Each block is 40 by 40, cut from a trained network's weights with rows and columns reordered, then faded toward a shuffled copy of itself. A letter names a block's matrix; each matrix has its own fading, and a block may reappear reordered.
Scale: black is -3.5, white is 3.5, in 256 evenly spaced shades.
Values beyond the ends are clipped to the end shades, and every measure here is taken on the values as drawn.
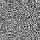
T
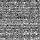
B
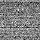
B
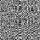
T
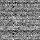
B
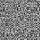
T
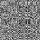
T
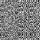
T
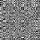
T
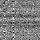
B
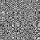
T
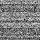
B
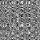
T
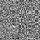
T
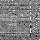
B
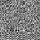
T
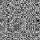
T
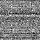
B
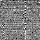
B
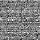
B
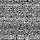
B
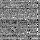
B
